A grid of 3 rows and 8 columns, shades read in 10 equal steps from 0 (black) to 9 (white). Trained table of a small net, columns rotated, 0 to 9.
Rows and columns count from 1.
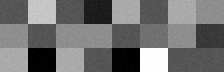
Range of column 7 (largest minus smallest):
3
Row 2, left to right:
5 3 5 5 3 4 5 2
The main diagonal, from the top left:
3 3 6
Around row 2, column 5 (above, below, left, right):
6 0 5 4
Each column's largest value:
6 7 6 5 6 9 6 5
